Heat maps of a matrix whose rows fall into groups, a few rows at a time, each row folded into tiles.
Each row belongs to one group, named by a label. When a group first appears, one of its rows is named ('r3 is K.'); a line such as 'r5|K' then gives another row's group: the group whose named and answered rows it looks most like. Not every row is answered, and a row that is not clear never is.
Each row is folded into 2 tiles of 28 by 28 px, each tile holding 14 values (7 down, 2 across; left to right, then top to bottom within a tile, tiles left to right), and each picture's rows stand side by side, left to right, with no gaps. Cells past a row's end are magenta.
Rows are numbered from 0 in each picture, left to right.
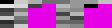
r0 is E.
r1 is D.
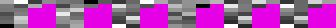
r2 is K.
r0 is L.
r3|D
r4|K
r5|K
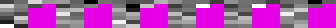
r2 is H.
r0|K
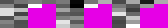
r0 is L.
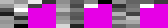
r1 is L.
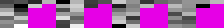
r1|E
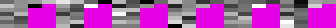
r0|D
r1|L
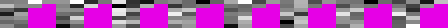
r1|L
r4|L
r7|H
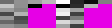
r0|D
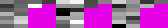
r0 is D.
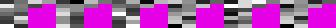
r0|K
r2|H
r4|E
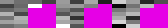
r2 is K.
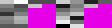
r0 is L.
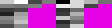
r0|L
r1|E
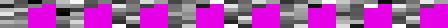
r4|K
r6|L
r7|K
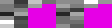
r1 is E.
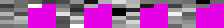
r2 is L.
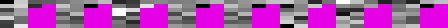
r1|D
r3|D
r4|D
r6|L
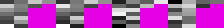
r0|K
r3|E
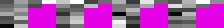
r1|L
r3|E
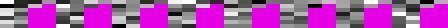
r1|K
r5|D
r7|H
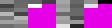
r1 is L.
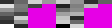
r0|K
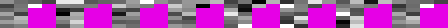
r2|E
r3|D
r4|H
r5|K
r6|H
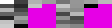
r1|D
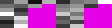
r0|H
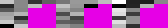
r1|D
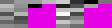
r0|D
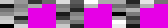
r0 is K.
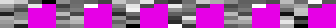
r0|L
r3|K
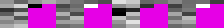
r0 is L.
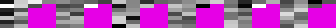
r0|E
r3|D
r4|H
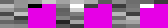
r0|D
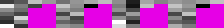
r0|K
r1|D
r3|D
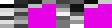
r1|H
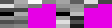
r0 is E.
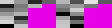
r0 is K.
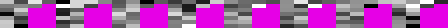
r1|E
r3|H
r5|L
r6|D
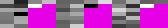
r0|H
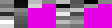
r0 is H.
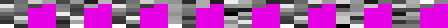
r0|K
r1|H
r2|K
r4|L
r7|E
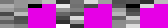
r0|D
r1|K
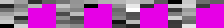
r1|D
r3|E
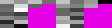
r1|L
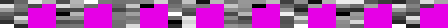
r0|K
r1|E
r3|H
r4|D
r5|H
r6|L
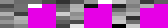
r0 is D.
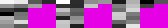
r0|L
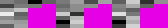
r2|H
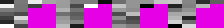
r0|K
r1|L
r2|D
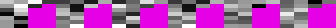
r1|H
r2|K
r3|H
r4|D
